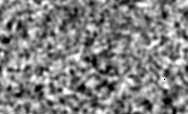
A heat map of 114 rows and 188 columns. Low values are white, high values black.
Neither half mirrors the other. The field is mottled with small blotches. There are no regular stripes. The values follow a bell shape. No overall slope runs across the table. A single lone cell is far higher than the cells round it. On average the colour sits 50% of the way up the scale.
